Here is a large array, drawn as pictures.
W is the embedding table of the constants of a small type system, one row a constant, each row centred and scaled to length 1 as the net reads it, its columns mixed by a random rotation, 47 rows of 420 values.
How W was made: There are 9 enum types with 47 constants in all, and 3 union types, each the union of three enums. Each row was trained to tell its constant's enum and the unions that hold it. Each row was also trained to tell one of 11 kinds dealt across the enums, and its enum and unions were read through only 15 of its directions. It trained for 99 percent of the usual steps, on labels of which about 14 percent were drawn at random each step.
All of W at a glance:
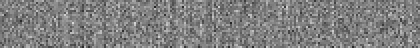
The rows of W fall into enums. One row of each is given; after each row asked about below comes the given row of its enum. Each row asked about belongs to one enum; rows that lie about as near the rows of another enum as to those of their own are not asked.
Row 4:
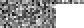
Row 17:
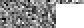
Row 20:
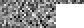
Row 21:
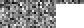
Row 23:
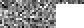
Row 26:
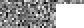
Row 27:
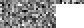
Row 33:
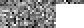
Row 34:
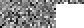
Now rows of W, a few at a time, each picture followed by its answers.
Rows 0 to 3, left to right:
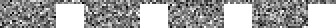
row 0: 33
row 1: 27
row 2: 21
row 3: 23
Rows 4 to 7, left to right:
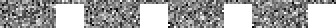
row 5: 20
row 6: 21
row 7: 27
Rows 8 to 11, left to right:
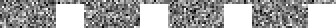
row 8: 33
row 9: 23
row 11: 34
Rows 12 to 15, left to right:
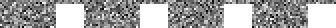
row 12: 23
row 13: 21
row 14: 4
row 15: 23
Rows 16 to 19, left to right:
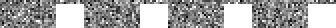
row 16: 4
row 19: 20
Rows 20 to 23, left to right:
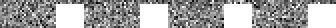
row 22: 27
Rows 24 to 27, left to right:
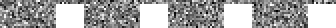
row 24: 27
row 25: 17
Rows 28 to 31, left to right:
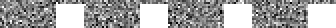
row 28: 33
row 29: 23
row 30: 17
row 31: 17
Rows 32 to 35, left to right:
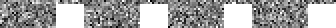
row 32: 34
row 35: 20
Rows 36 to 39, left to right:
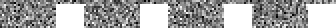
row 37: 26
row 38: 27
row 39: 17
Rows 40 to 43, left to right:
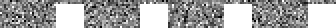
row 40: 33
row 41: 21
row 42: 34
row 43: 33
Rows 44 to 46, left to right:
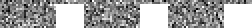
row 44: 17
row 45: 34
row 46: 26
